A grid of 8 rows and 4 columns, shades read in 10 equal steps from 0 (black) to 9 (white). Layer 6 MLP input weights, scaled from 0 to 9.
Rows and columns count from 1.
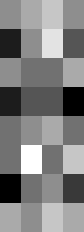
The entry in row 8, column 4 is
6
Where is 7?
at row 1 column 3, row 6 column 4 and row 8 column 3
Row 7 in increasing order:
0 2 4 5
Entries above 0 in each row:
4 4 4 3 4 4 3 4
